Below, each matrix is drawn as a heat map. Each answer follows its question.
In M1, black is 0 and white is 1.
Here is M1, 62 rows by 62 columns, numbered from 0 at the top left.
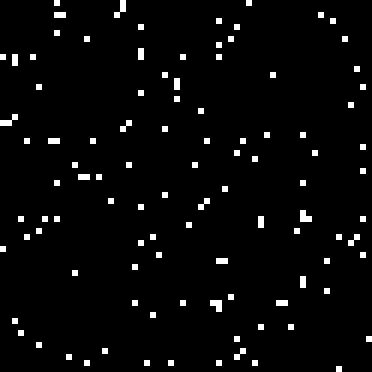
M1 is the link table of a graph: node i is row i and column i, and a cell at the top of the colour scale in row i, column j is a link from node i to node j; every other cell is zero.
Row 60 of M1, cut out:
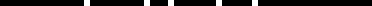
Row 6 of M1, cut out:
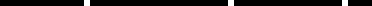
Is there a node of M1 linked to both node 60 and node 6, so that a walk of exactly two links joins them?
yes
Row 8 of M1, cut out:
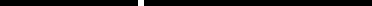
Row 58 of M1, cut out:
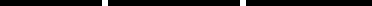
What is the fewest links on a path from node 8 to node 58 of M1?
3
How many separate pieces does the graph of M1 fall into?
1
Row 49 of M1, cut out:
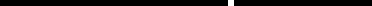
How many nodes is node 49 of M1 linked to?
1
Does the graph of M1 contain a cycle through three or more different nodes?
yes
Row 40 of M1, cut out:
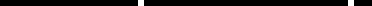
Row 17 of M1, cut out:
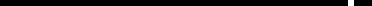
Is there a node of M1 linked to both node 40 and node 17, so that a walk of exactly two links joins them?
yes
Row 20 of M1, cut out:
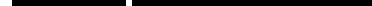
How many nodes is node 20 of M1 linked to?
3
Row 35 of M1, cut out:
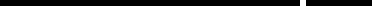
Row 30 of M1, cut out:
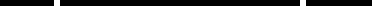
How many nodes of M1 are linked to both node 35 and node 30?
1
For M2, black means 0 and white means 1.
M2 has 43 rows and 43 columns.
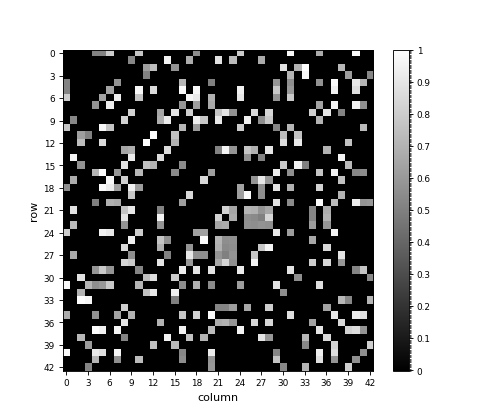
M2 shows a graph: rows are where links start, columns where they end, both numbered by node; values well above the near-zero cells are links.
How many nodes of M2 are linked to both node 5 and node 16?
5
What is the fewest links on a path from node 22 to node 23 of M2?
1
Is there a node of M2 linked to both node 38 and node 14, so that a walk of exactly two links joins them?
yes
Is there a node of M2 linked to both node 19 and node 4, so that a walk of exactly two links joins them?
no
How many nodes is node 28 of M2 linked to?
11
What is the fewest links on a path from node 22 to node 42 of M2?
4
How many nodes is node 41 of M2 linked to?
9
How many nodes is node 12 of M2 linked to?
7
